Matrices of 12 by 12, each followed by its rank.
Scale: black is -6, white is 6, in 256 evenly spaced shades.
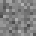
full rank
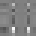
one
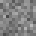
full rank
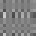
one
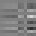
one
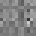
two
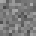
full rank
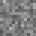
full rank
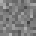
full rank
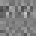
two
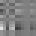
one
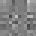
two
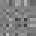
two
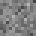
full rank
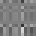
one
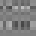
one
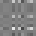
one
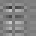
one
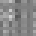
two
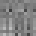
two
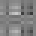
one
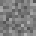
full rank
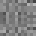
two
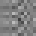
two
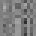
two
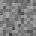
full rank
